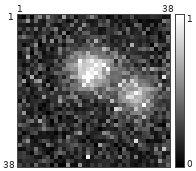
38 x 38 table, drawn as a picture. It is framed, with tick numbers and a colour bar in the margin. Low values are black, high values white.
Histogram: skewed, a long tail of high values. Odd rows or columns: none. Average level on the scale: 30%. Bumps: two. Stripes: none.
